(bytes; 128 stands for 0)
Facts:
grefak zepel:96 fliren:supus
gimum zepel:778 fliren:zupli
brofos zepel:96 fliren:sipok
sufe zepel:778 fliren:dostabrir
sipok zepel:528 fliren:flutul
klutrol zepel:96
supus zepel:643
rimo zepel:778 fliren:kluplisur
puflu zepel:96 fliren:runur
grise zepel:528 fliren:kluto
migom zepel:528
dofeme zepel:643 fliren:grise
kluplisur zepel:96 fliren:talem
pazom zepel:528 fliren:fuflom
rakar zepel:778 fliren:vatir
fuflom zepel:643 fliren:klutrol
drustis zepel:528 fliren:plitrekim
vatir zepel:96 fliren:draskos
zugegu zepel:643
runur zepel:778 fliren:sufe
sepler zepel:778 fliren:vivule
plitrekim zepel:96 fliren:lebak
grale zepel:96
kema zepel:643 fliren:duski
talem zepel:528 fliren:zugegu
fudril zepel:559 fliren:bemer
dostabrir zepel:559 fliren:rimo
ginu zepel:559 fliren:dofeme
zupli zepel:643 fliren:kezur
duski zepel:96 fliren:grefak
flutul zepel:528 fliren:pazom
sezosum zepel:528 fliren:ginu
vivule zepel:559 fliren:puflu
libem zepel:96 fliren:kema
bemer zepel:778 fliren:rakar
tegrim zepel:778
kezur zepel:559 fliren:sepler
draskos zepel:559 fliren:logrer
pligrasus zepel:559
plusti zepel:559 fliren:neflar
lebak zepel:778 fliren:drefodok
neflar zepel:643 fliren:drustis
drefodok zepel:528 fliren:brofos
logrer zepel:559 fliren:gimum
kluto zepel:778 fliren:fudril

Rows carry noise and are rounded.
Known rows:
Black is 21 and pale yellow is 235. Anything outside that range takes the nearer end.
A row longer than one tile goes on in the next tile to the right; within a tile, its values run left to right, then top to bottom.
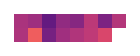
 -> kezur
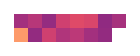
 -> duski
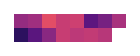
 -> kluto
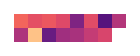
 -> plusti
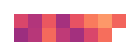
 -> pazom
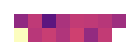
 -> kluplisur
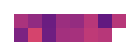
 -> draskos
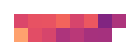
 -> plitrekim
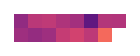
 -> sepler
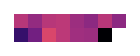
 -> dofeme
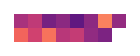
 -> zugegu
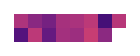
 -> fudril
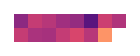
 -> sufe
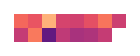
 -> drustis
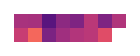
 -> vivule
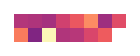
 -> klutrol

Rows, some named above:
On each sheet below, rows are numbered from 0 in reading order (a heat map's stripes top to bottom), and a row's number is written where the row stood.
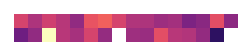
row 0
fuflom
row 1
zupli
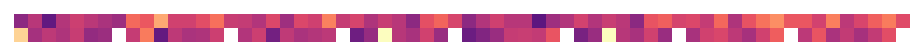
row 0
puflu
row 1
drustis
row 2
migom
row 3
fuflom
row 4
gimum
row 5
fuflom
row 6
sipok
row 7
drefodok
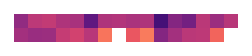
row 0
sepler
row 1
dostabrir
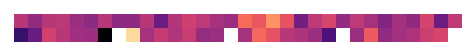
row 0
dofeme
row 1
puflu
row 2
neflar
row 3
pligrasus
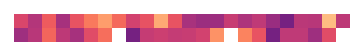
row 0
pazom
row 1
lebak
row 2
talem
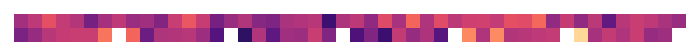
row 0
tegrim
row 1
vatir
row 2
ginu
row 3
sezosum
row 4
brofos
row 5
puflu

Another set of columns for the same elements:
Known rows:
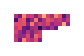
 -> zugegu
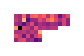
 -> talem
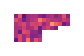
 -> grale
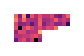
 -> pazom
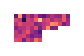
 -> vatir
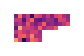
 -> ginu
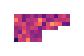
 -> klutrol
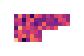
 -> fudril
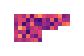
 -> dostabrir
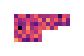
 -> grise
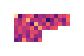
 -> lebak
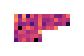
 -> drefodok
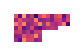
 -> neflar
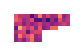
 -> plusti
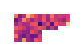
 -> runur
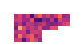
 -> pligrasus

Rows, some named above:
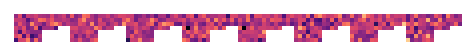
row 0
kluplisur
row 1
tegrim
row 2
klutrol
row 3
sezosum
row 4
migom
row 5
dostabrir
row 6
sepler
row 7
dofeme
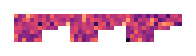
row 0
sepler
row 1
gimum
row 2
brofos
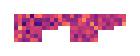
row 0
kezur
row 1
tegrim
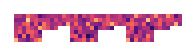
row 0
kluto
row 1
puflu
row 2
zupli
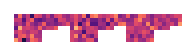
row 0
ginu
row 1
vivule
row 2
tegrim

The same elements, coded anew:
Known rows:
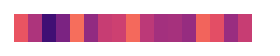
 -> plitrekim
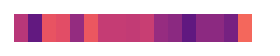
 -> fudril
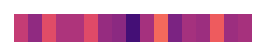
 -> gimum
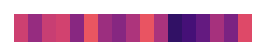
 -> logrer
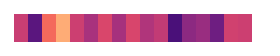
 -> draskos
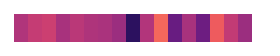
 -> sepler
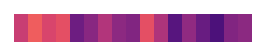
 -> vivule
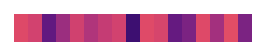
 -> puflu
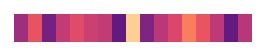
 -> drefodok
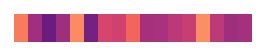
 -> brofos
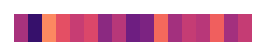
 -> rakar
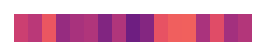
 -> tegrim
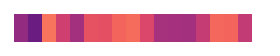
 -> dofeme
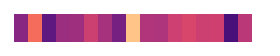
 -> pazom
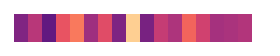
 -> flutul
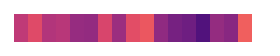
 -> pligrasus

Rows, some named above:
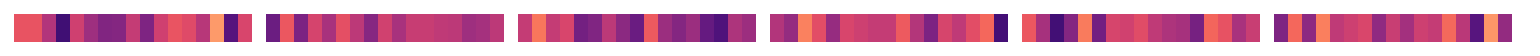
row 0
lebak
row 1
migom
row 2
dostabrir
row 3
zupli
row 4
plitrekim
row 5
talem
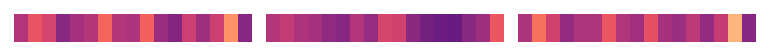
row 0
zugegu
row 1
pligrasus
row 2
zugegu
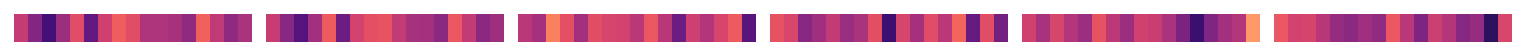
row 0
klutrol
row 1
klutrol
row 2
zupli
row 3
kluplisur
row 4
ginu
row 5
plusti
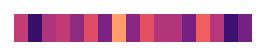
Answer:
vatir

